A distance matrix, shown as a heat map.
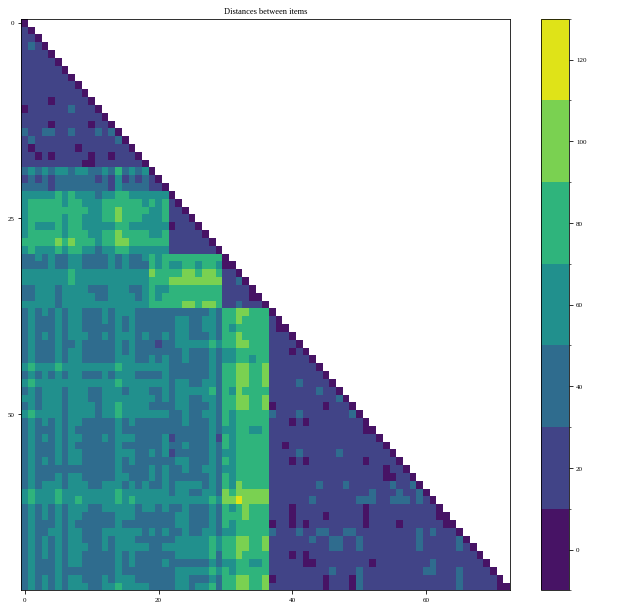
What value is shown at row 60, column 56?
40
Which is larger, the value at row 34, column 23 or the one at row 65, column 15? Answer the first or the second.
the first
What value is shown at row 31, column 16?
40
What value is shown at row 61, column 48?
20
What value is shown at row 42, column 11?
40
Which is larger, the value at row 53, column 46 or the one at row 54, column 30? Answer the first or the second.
the second
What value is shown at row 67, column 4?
40
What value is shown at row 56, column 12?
40
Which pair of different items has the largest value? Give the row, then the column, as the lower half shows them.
61, 32
